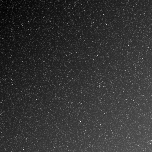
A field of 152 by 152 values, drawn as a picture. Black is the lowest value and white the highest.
Average level on the scale: 20%. Odd rows or columns: none. Ninth with the highest average: bottom right. Slope: up to the bottom right. Ninth with the lowest average: top left. Stripes: none.
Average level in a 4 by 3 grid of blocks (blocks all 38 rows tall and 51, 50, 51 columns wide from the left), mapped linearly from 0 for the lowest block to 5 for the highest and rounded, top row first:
012 | 123 | 234 | 345
